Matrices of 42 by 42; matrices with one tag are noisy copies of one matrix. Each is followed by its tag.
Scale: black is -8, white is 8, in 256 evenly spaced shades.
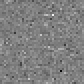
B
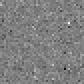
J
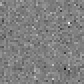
J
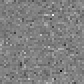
B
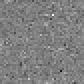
B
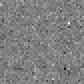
J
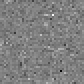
B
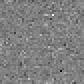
B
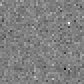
J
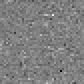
B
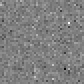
J
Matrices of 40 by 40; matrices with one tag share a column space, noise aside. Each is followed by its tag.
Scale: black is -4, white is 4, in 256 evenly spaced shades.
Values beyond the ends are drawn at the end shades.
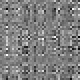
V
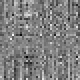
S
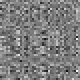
V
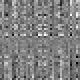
S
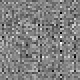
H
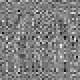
H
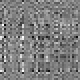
H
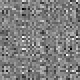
V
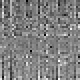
S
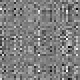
V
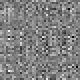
V
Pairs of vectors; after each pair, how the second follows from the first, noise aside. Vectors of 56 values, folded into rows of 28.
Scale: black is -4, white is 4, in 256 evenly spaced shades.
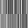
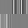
partly zeroed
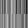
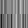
reversed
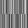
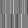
partly zeroed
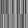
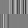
partly zeroed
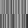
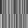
reversed
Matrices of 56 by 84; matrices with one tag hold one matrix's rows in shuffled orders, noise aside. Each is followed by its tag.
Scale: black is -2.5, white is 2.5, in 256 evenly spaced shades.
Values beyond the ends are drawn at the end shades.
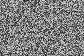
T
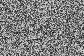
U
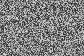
T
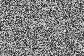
U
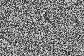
T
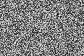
U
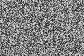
T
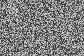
T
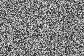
U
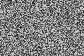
U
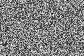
U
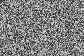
U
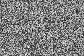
T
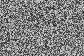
T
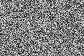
U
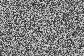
U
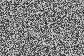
T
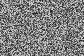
U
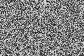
U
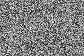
T
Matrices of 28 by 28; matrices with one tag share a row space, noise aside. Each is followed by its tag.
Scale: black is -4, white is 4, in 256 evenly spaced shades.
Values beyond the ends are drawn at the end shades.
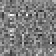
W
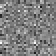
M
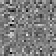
W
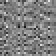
M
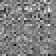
M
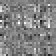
M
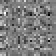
M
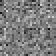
M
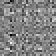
W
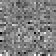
M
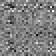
W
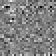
W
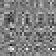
W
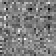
M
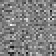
W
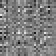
M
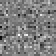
M
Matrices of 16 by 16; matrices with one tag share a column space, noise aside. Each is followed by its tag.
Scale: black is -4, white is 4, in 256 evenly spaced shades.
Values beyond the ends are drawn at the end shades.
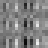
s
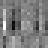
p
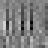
p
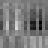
p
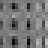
s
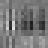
p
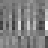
p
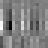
p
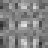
s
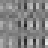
s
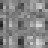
s
